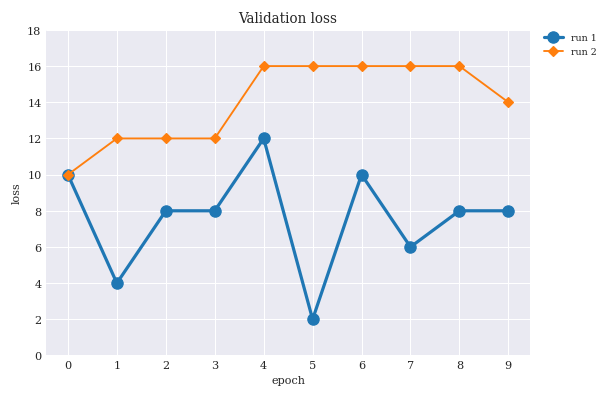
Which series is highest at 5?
run 2
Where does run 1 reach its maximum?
4
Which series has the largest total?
run 2
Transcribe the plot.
Title: Validation loss
x-axis: epoch, ticks 0 1 2 3 4 5 6 7 8 9
y-axis: loss, ticks 0 2 4 6 8 10 12 14 16 18
Legend: run 1, run 2
Values:
run 1: 10 4 8 8 12 2 10 6 8 8
run 2: 10 12 12 12 16 16 16 16 16 14
